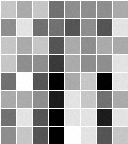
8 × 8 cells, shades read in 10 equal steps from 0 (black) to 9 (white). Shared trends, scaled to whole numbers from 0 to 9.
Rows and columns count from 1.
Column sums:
45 55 37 14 51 50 27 57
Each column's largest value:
7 9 7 4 9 8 6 8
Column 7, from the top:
5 3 6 5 0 4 1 3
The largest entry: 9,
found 2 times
